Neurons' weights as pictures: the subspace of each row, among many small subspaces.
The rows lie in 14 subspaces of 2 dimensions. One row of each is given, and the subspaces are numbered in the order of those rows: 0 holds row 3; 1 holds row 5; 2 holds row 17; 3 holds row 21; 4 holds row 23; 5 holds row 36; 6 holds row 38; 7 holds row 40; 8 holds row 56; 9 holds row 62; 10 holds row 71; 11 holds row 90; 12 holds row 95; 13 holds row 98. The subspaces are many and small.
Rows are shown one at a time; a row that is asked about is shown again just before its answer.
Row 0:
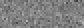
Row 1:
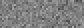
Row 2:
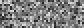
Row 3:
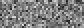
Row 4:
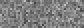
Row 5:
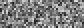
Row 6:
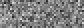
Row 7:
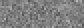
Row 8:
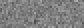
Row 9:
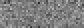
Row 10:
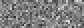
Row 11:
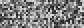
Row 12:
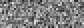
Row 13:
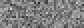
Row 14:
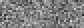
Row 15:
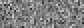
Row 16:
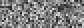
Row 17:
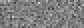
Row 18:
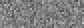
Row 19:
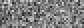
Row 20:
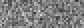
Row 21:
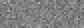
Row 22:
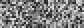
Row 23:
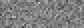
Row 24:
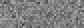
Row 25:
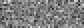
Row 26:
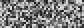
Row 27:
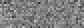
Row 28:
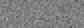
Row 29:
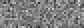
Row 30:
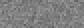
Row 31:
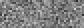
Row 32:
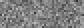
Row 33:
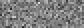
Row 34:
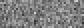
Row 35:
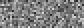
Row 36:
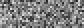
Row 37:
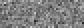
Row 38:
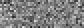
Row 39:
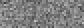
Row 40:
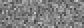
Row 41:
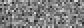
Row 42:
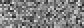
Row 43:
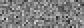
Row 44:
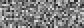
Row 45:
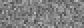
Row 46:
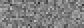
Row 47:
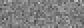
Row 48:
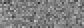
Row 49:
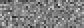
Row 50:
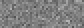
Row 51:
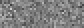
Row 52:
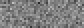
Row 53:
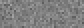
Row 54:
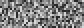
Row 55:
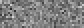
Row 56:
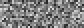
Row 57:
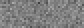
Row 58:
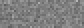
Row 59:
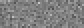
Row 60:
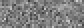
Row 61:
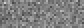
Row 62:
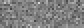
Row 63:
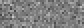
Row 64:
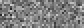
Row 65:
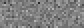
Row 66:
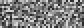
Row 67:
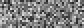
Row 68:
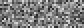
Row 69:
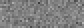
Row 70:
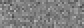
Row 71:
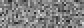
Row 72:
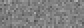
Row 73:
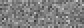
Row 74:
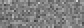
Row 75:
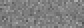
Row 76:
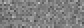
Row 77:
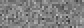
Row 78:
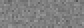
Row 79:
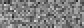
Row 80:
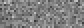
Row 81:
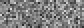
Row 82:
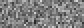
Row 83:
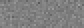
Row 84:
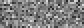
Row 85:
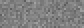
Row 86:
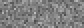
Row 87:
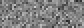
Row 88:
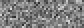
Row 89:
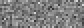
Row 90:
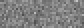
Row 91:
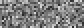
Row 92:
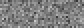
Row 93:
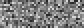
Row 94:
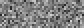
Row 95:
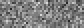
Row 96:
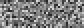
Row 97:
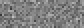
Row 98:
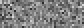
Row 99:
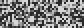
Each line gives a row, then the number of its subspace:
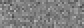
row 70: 11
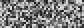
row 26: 4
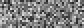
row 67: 5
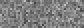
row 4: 7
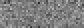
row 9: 9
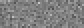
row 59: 2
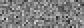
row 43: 3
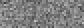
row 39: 7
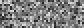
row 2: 11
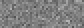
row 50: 0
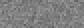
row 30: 7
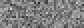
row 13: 8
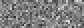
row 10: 0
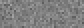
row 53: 13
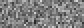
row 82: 1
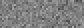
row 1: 0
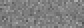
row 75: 12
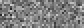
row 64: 11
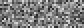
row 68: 8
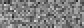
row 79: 10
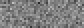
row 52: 12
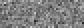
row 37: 1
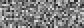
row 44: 3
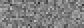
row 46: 8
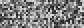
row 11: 1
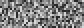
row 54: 1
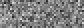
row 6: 5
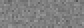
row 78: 10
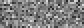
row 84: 9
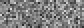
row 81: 3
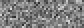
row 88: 4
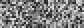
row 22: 12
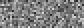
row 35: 2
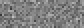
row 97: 10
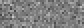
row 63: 11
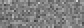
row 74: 10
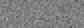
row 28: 3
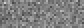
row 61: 5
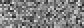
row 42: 6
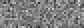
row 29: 3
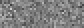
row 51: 13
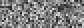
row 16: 2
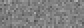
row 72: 6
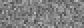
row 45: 7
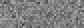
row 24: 5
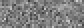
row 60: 2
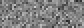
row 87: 0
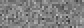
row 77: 8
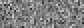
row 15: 13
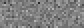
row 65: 3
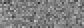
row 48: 6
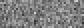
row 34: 11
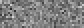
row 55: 13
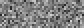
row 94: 10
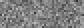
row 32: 11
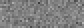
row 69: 12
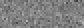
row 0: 12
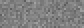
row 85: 7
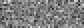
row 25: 9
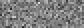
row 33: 4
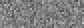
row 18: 13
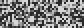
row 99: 9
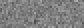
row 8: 1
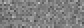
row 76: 6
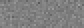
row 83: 2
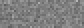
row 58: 10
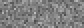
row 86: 7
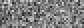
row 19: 5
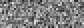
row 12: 1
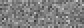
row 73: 8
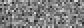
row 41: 6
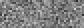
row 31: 13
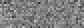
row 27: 6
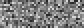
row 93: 9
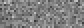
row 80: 6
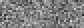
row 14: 13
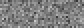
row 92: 8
